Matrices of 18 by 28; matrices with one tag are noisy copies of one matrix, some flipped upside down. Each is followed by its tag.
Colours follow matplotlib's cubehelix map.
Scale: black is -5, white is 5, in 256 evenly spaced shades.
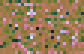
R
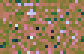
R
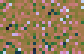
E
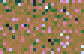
E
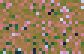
E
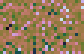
E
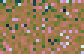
E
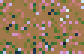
E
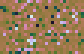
R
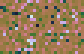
R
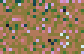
E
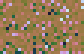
E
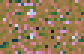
R
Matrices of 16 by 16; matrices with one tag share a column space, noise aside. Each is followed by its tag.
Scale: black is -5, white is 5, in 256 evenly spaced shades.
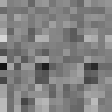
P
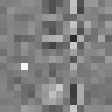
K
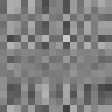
K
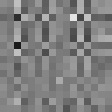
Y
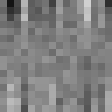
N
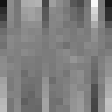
N
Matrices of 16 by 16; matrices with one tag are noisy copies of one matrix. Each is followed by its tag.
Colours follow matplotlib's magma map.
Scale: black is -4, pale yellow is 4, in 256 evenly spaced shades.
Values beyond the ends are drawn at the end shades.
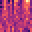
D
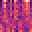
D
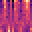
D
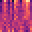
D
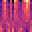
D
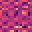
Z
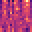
D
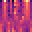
D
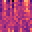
D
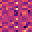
Z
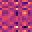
Z
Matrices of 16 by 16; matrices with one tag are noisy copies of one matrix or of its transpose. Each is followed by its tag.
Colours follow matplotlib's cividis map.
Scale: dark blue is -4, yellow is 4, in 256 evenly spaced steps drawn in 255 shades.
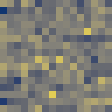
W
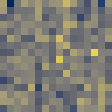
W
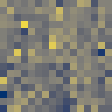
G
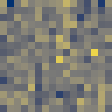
W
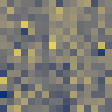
G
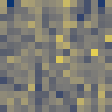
W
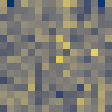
W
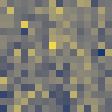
G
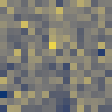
G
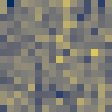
W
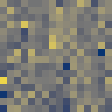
G
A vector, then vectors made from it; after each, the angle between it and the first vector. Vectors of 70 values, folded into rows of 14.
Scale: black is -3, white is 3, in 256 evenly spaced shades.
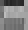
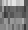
nearly opposite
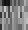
partly aligned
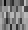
partly aligned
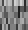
partly opposed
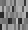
orthogonal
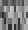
partly aligned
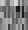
partly opposed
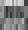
nearly opposite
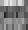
nearly opposite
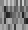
partly opposed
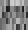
partly opposed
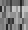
partly aligned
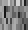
partly opposed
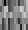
partly aligned
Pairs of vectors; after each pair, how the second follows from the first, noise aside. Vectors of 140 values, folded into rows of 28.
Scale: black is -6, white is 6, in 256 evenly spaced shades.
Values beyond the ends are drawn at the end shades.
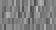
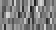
scaled up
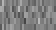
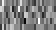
scaled up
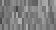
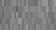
shrunk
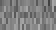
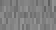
shrunk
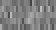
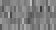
negated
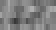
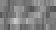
negated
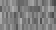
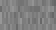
shrunk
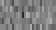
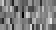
scaled up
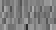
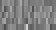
negated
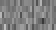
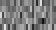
scaled up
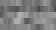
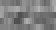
negated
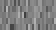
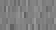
shrunk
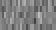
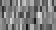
scaled up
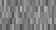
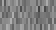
negated
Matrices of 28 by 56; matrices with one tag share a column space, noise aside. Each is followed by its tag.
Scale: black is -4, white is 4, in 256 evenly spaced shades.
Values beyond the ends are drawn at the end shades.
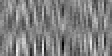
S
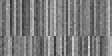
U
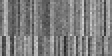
U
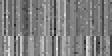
U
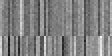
U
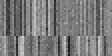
U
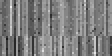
U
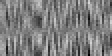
S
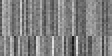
U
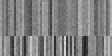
U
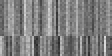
U
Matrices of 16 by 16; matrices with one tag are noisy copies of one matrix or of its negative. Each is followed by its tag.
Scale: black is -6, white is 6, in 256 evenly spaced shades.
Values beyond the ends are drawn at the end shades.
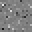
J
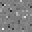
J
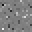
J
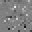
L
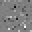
L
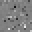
L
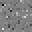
J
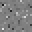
J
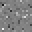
J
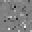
L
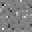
J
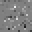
L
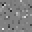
J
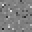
J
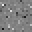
J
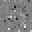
L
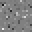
J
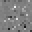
L
